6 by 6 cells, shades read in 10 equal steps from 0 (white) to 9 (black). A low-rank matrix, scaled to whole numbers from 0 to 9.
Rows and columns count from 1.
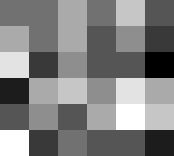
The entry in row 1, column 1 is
5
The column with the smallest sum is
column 5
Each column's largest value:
8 7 6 6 6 9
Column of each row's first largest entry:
6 6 6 1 1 6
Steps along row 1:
same down up down up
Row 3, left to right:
1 7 4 6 6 9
